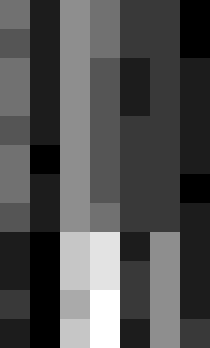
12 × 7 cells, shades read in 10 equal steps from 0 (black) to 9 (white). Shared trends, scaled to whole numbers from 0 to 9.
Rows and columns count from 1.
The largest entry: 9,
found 2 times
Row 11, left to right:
2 0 6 9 2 5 1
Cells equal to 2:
18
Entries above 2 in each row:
3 3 3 3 3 3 3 3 3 3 3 3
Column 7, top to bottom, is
0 0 1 1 1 1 0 1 1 1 1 2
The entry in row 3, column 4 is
3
